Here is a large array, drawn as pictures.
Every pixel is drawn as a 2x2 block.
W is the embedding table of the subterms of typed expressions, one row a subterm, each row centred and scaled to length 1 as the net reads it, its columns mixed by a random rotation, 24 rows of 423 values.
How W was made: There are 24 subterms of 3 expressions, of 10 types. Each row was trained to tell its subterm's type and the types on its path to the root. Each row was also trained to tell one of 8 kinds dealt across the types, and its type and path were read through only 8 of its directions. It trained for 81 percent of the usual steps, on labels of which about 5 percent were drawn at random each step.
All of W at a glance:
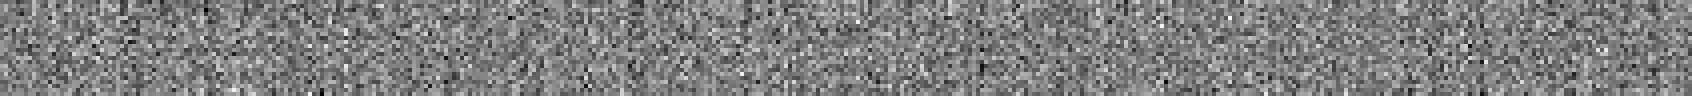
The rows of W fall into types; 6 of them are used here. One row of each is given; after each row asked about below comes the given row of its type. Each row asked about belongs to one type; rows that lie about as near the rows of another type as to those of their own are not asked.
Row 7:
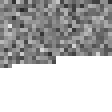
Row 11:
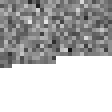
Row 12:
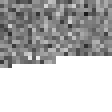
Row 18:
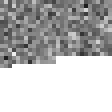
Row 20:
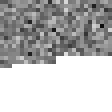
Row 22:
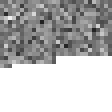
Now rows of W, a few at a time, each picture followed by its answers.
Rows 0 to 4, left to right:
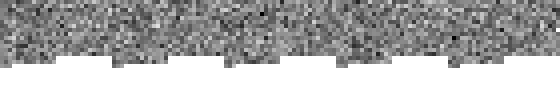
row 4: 20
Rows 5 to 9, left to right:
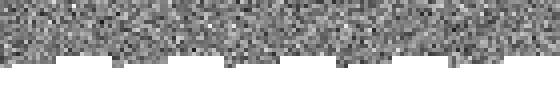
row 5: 12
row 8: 7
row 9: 22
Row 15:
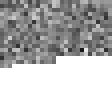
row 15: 11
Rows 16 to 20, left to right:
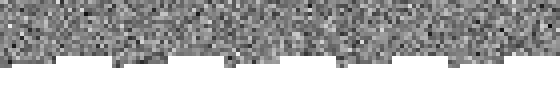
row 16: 7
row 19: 12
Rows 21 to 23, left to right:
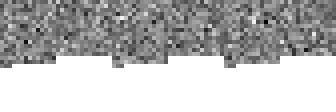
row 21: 7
